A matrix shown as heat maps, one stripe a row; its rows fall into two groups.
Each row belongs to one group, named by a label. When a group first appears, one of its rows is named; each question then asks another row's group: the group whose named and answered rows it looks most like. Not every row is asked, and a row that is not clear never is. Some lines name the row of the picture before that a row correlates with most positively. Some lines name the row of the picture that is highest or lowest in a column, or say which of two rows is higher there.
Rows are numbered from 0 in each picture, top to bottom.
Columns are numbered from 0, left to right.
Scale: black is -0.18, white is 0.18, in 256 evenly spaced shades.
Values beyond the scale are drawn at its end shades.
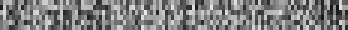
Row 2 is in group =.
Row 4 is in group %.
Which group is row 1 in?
%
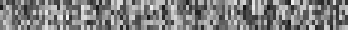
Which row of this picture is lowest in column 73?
3
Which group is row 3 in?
%
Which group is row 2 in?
%
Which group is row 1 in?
%
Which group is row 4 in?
=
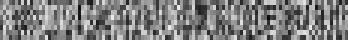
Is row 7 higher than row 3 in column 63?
Yes
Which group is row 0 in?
=
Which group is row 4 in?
%
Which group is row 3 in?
%
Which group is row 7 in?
=
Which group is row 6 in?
=
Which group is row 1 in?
%
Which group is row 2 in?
%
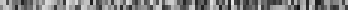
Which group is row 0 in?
%
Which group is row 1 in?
%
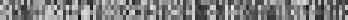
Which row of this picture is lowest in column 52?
3
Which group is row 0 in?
=
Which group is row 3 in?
%
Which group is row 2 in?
%
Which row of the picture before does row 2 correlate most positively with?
1
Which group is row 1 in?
%
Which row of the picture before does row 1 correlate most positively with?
0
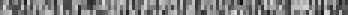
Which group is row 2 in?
%
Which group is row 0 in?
=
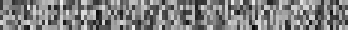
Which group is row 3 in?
%
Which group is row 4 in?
=
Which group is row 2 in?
%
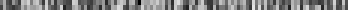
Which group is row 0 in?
=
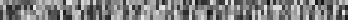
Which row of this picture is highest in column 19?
1
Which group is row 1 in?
=
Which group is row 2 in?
=
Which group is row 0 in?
%
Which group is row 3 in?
=
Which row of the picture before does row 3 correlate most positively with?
1
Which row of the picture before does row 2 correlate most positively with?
1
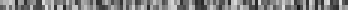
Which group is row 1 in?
%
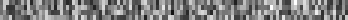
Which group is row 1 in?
=
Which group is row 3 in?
%
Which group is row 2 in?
=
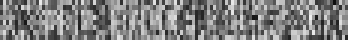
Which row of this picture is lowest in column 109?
7
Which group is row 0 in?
%
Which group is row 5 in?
%
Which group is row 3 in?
%
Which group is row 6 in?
=
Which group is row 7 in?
=
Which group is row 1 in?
=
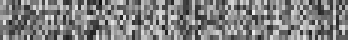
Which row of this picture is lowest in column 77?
7
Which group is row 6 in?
=
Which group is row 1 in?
%
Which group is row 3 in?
%
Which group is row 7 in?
=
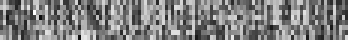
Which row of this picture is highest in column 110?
3
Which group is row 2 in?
=
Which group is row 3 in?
=
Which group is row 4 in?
=
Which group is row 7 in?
%
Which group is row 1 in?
=
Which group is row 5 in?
%
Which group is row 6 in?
%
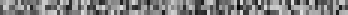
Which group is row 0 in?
%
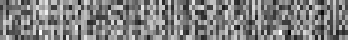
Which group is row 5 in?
%
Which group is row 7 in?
%
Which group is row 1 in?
=
